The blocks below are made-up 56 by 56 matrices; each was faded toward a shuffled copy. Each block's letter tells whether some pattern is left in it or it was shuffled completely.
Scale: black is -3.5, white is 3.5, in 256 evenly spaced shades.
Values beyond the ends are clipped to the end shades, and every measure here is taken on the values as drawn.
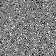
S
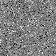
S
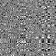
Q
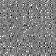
Q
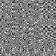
Q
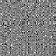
Q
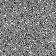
S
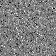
S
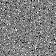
S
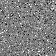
S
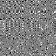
Q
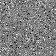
S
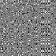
Q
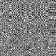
Q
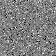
S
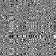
Q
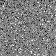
S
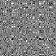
Q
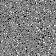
S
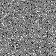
S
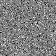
S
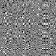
Q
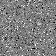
S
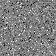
S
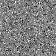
S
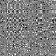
Q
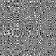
Q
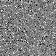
S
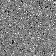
S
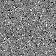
S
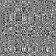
Q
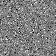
S
